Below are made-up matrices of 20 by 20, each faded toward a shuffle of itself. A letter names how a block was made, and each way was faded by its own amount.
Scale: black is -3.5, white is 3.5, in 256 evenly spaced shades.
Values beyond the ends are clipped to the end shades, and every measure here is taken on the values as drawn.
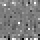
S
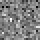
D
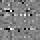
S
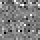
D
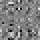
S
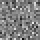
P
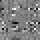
S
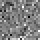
D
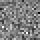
P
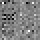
S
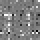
S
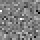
D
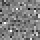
D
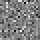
D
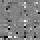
S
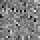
D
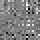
S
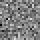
P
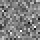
P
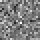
P
